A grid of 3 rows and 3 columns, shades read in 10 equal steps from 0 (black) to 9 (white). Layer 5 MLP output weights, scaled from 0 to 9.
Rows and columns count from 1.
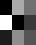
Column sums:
10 11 9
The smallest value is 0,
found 2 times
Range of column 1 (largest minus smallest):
9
